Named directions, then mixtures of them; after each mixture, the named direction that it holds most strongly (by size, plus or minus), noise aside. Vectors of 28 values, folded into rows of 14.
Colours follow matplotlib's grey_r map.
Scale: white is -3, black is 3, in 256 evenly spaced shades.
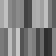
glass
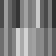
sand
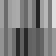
sand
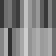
sand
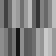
glass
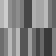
glass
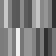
glass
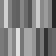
glass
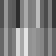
sand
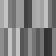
glass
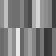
glass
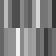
sand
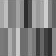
glass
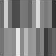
sand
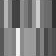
sand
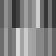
sand
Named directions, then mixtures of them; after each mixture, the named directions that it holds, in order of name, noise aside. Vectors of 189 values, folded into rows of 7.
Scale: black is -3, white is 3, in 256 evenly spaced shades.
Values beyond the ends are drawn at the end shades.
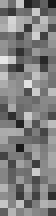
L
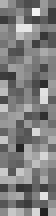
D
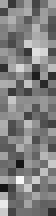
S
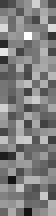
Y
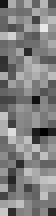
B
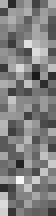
S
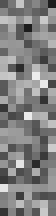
D, L, S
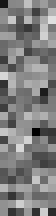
B, D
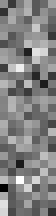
S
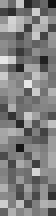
L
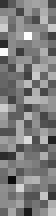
Y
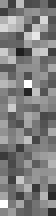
L, S, Y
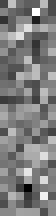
B, D, S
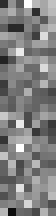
B, D, L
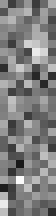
S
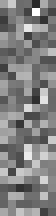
B, D, Y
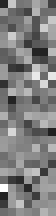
B, S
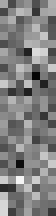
S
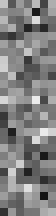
B, D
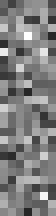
D, S, Y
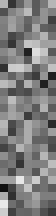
S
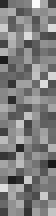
S, Y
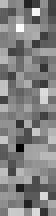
D, L
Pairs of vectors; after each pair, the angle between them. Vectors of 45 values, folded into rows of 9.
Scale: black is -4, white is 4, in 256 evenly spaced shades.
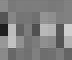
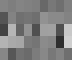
nearly parallel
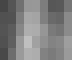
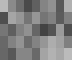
orthogonal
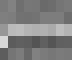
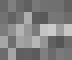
partly aligned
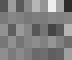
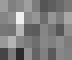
orthogonal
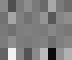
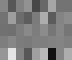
nearly parallel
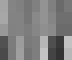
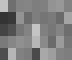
orthogonal
